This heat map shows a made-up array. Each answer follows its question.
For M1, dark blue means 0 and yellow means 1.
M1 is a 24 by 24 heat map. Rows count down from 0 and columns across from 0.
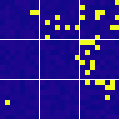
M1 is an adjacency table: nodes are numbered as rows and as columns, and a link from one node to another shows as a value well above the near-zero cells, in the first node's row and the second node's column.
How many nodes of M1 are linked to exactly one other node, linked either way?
5
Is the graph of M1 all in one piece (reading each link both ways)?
yes
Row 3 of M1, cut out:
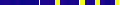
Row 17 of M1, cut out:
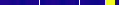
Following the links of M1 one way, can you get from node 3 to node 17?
yes
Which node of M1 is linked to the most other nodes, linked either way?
node 16
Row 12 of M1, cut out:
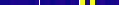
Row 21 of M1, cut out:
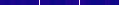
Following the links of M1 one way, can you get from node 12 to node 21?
yes
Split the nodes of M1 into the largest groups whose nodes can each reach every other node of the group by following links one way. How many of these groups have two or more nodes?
1
